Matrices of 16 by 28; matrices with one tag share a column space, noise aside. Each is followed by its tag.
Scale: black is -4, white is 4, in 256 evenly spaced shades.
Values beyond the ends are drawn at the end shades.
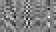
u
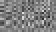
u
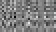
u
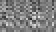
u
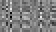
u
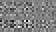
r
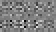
r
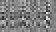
u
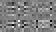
r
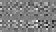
r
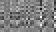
u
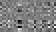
r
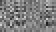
u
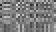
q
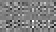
r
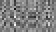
u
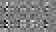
r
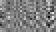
u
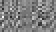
u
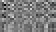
q
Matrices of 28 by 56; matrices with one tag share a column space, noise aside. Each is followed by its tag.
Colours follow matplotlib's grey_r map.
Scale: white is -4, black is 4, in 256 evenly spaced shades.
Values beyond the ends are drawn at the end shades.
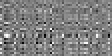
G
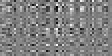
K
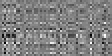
G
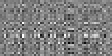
G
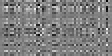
K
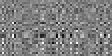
G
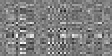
G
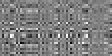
G
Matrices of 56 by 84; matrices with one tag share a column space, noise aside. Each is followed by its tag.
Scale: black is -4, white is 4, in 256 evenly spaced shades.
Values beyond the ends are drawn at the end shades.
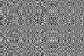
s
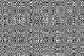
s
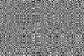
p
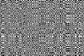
p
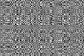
s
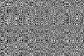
s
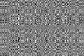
s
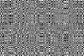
p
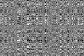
s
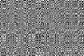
p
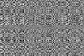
s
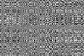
s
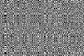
p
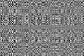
s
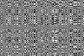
s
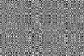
p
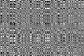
p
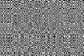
p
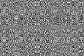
s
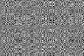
s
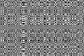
s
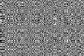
s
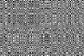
p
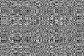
s
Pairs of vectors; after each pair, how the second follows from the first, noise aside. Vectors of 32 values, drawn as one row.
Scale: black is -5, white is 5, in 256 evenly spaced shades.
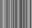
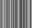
copied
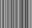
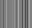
partly zeroed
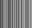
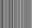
partly zeroed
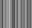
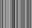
copied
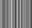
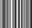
scaled up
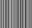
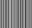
copied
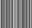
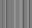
partly zeroed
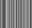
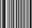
scaled up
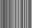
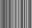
copied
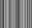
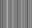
partly zeroed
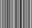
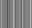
partly zeroed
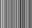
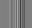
partly zeroed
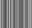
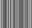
copied
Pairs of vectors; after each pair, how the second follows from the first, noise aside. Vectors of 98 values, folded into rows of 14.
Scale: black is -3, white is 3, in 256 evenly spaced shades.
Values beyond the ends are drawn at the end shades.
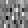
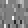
partly zeroed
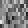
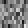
wrapped around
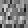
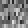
wrapped around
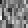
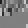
partly zeroed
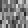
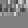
partly zeroed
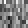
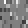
partly zeroed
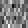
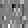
partly zeroed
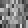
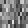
wrapped around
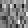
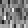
wrapped around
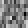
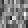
negated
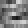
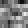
wrapped around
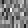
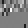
partly zeroed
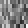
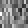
wrapped around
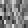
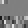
partly zeroed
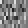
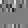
partly zeroed
